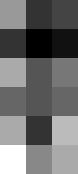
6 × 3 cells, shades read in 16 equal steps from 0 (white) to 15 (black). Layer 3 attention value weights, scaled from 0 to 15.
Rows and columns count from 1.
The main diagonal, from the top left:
6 15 8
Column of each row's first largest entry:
2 2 2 2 2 2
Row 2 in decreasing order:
15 14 12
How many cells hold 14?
1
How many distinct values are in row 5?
3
